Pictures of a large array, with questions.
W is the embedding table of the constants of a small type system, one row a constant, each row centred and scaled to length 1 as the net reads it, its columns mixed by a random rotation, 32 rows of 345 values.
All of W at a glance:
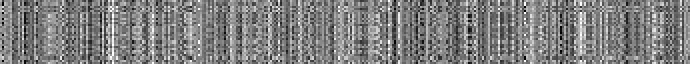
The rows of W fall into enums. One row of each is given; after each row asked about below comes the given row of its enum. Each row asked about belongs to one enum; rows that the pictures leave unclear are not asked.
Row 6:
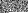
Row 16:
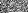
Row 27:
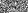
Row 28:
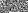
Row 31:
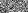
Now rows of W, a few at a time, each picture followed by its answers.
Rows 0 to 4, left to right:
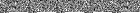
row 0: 27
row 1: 6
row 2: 6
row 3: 28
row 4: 27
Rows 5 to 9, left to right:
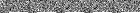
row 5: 28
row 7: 31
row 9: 6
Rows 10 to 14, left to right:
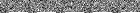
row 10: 31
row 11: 6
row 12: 27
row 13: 16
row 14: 31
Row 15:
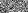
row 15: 31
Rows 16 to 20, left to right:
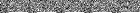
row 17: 6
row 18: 31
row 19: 16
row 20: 27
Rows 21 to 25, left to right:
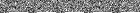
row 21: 27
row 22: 31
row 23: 6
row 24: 27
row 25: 16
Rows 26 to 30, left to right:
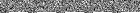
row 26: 31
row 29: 28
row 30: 6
